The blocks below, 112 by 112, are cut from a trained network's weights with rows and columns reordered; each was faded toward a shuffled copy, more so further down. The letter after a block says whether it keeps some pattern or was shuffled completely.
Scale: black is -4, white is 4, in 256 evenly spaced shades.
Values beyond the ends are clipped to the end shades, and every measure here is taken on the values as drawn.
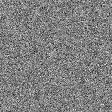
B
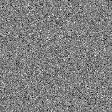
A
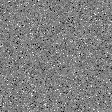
B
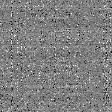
A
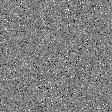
B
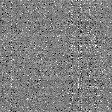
A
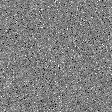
B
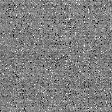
A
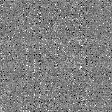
A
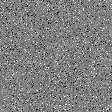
B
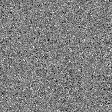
A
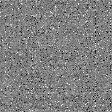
A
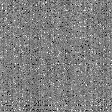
A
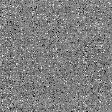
A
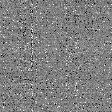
A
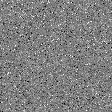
B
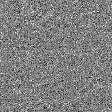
A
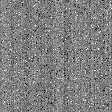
A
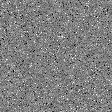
B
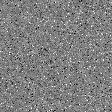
B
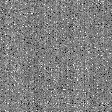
A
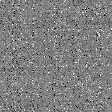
A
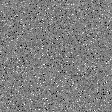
B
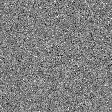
B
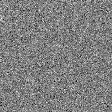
A
